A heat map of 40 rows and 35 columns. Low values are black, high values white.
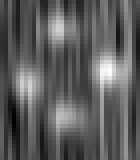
There are four bumps. The middle right is the ninth with the highest average. Streaks run downward.
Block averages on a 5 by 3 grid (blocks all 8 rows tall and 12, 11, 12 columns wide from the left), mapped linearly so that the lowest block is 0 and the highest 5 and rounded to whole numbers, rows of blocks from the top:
022 | 123 | 315 | 142 | 012
